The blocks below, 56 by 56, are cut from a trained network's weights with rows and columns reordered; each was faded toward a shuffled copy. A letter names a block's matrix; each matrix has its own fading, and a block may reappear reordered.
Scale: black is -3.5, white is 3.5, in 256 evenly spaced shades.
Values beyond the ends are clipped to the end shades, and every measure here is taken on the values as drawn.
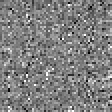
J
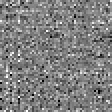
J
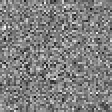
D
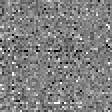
J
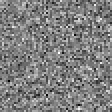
D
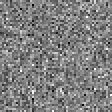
D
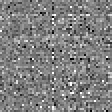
J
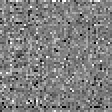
J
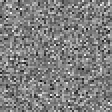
D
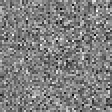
D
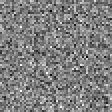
D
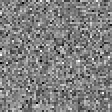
D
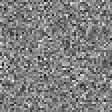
D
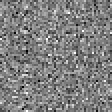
D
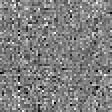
J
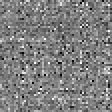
J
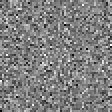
D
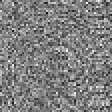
D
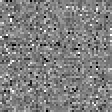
J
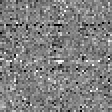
J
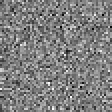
D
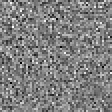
D
